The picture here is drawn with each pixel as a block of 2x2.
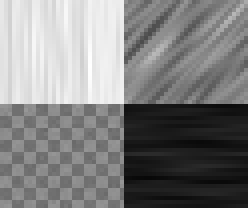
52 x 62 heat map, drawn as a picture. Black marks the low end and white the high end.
It is made of 2 by 2 panels. Panel 1,1: very high, streaked downward, faint in contrast. Panel 1,2: middling, slanting up to the right. Panel 2,1: middling, checkered. Panel 2,2: very low, streaked across, faint in contrast.
